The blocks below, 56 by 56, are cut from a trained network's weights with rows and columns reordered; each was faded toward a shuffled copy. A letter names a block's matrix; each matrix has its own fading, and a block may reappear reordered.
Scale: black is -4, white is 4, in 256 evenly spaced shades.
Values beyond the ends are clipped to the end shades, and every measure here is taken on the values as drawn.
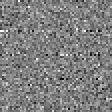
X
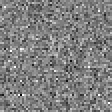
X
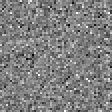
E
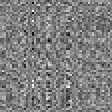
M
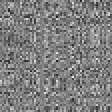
M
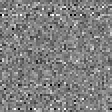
X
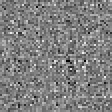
X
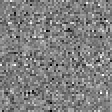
X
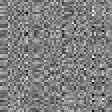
M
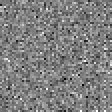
E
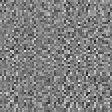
M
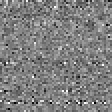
X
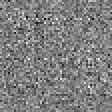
X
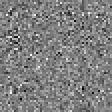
E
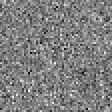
E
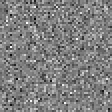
E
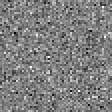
E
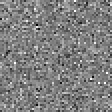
E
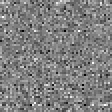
X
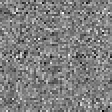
X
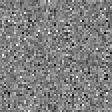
E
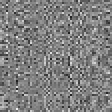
M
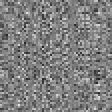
M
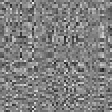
M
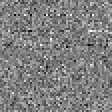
X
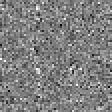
E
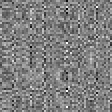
M
